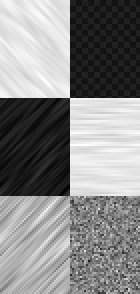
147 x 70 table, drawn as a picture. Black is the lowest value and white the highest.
The table splits into 3 rows of 2 panels. Panel 1,1: very high, slanting down to the right, faint in contrast. Panel 1,2: very low, checkered, faint in contrast. Panel 2,1: very low, slanting up to the right, faint in contrast. Panel 2,2: very high, streaked across, faint in contrast. Panel 3,1: high, slanting up to the right. Panel 3,2: middling, fine-grained, strong in contrast.
